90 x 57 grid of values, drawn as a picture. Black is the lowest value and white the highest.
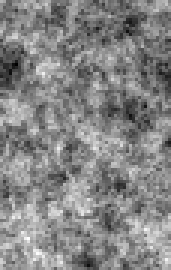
The halves do not mirror each other. No row or column stands out. There are no regular stripes. The field is mottled with small blotches. The bottom left is the ninth with the highest average.
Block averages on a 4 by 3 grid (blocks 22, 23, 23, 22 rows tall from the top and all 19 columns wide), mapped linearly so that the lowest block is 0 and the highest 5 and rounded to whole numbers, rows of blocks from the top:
210 | 220 | 232 | 524
